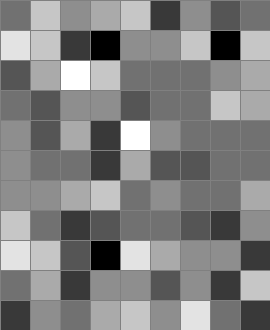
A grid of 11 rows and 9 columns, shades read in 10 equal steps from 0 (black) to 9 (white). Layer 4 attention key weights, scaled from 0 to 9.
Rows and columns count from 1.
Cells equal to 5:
21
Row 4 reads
4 3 5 5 3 4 4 7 6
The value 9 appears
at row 3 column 3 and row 5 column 5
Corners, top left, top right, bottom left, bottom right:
4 4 2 2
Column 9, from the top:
4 7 6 6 4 4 6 5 2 7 2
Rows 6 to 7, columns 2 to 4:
4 4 2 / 5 6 7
